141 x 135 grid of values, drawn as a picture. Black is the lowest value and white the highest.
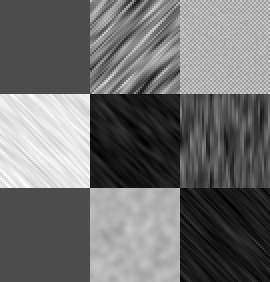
It is made of 3 by 3 panels. Panel 1,1: low, flat. Panel 1,2: middling, slanting up to the right, strong in contrast. Panel 1,3: high, checkered. Panel 2,1: very high, slanting down to the right, faint in contrast. Panel 2,2: very low, slanting down to the right, faint in contrast. Panel 2,3: low, streaked downward. Panel 3,1: low, flat. Panel 3,2: high, blotchy, faint in contrast. Panel 3,3: very low, slanting down to the right, faint in contrast.
